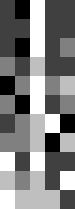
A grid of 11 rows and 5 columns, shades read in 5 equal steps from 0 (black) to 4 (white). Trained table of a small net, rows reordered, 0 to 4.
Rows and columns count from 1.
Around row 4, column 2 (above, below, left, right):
0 2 2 3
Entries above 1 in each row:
1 1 2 2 4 3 3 4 2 4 4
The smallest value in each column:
0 0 3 0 0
